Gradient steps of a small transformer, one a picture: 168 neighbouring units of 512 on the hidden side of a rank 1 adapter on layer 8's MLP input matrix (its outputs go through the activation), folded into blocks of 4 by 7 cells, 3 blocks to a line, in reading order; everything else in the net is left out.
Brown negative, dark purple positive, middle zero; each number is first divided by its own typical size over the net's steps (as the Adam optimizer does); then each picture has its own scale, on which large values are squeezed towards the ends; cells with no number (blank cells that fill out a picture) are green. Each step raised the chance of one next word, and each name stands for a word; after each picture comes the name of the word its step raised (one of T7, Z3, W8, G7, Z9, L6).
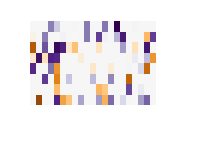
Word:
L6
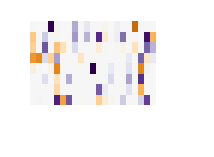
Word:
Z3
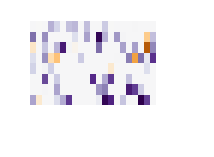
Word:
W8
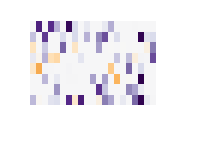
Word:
W8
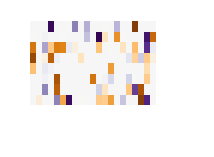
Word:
Z3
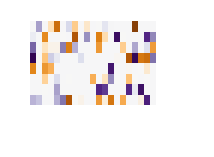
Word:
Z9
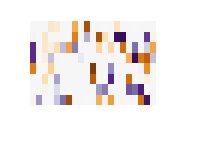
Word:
Z9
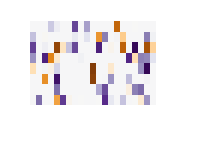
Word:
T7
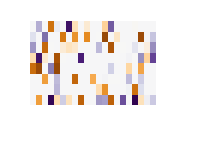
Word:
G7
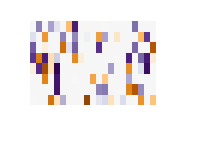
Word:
T7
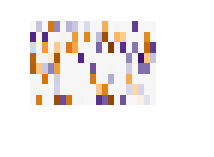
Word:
G7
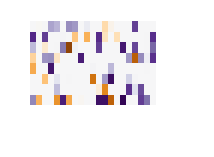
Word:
G7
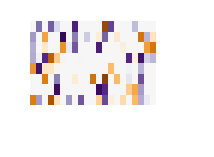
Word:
T7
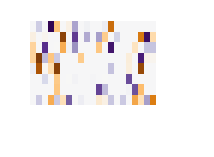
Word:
Z3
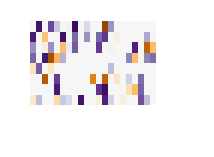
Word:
T7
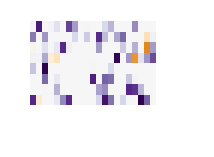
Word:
W8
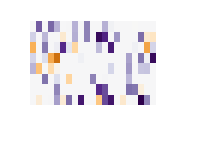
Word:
W8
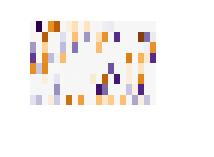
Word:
Z9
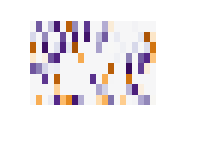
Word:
L6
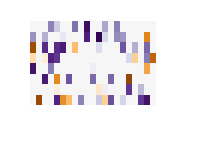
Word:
L6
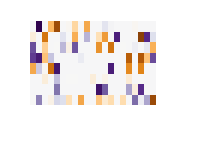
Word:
Z9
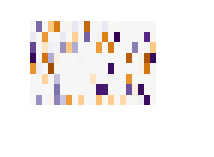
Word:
Z9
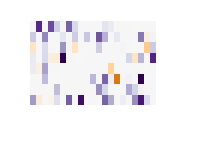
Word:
W8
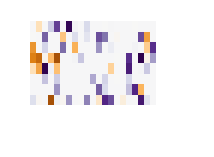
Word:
W8
